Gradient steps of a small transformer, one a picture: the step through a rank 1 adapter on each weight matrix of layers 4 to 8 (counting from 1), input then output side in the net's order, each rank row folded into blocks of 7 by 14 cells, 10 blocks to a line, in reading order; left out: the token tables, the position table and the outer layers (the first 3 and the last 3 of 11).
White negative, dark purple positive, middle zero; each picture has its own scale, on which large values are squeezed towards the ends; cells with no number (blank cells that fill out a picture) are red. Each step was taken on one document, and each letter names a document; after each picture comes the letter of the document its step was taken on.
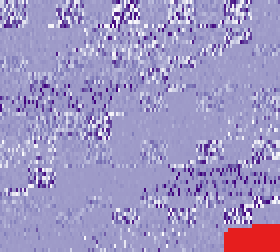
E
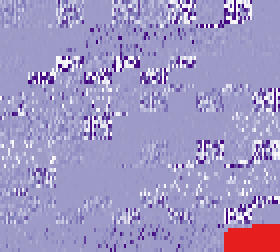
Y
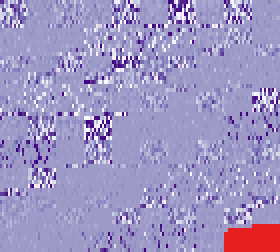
E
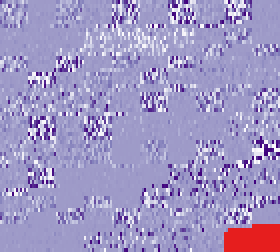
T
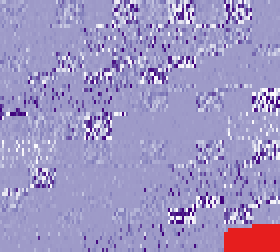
E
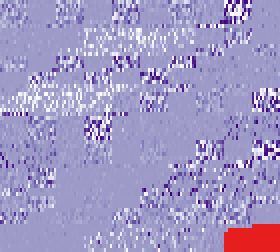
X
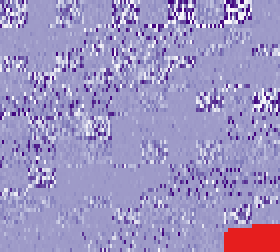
E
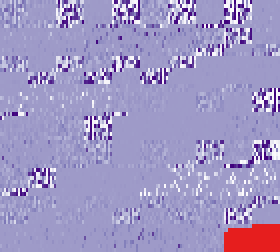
Y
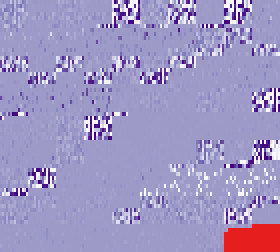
Y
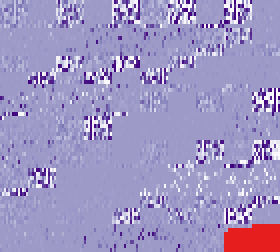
Y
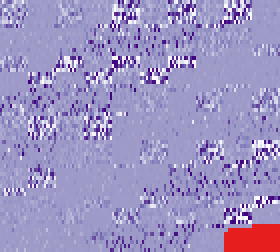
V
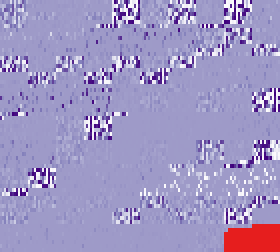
Y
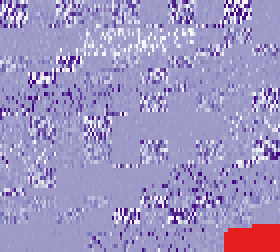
T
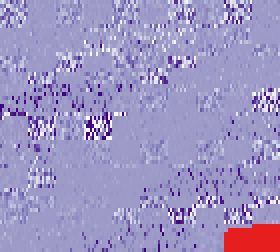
E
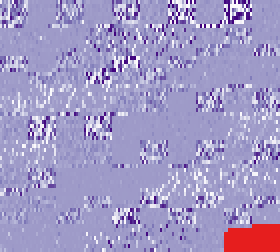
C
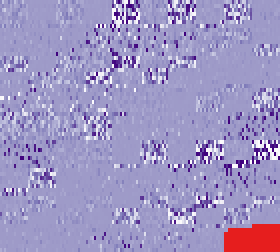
V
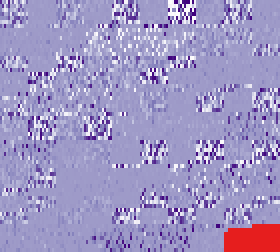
V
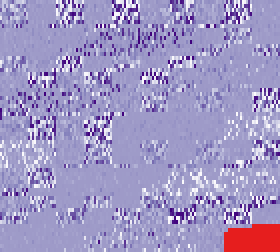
X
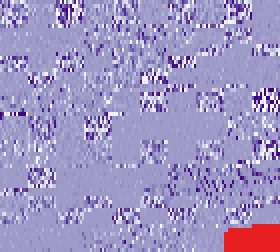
E
